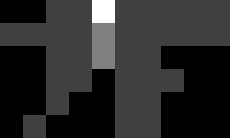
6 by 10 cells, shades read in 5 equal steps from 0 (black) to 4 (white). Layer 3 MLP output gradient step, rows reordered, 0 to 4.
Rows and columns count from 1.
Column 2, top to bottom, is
0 1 0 0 0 1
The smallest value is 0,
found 26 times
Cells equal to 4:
1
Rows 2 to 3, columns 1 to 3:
1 1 1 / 0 0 1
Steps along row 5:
same up down same up same down same same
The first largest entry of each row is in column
5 5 5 3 3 2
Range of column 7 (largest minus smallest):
0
